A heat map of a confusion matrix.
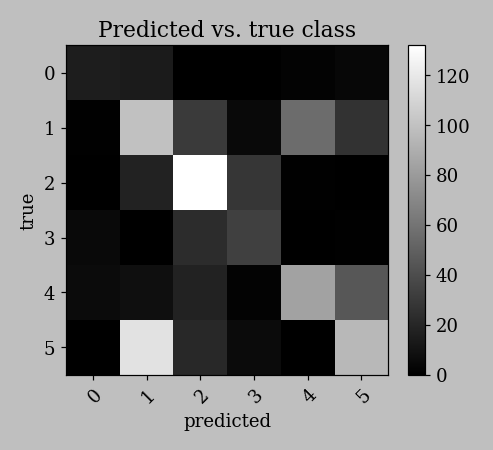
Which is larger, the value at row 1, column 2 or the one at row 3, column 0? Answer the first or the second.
the first
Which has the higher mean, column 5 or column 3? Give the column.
5
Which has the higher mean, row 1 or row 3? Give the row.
1
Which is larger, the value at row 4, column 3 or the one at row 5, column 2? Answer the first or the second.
the second
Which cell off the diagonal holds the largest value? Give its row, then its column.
5, 1
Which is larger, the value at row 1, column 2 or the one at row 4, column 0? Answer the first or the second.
the first
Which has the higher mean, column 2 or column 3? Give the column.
2
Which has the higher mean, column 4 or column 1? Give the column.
1
